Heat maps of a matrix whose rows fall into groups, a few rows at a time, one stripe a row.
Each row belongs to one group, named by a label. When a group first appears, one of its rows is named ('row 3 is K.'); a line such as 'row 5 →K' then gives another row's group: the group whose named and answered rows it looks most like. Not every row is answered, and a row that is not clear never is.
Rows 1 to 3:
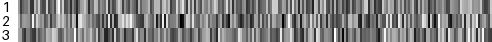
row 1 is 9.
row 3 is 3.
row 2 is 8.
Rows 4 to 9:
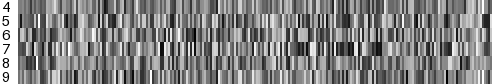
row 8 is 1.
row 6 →1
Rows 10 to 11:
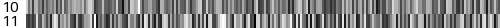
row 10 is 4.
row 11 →9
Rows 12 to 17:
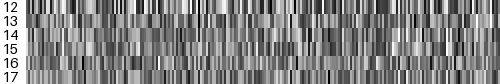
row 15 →4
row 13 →8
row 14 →4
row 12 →9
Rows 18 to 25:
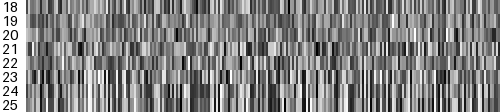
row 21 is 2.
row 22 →4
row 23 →1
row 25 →1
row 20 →3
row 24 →1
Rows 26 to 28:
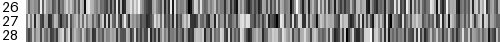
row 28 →2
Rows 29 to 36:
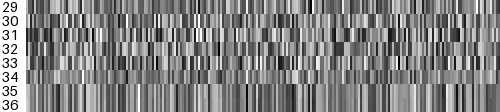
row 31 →2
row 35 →3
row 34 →8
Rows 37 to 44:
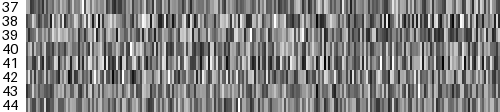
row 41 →1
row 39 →9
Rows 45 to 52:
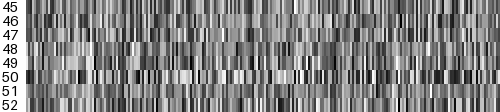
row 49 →4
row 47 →2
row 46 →2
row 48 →4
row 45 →2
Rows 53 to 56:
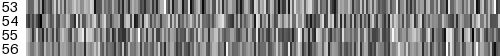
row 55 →3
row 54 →9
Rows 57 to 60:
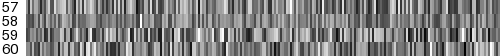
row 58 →9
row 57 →9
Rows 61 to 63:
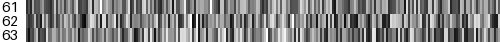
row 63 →9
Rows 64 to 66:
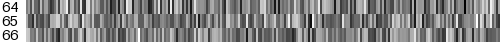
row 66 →3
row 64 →8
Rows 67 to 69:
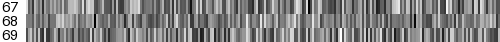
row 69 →1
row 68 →8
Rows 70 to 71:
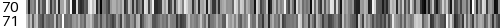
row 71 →4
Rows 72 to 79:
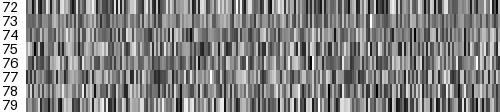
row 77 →2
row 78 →8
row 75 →1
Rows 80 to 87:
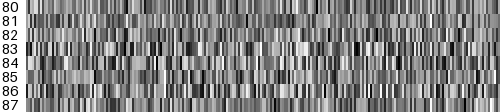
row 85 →4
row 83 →2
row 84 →1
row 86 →1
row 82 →8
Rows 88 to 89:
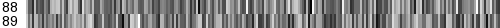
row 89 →4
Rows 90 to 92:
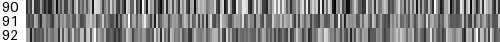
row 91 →9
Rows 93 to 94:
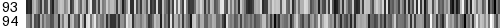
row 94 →8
